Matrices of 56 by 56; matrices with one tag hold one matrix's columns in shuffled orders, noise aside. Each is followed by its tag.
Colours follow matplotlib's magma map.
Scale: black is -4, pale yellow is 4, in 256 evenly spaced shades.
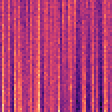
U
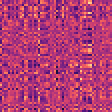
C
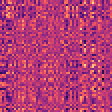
C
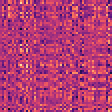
C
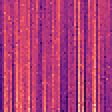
U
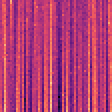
U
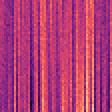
U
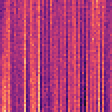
U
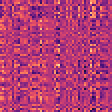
C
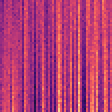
U
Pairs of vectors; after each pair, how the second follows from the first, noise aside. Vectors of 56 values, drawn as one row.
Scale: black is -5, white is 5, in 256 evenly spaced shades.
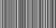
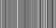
partly zeroed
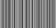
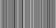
partly zeroed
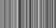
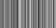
negated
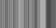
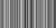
shuffled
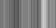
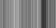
negated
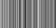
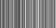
sign-scrambled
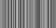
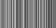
sign-scrambled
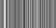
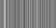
shrunk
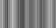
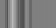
partly zeroed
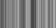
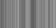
shrunk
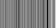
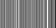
negated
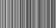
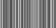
shuffled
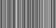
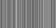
shrunk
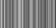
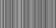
shrunk
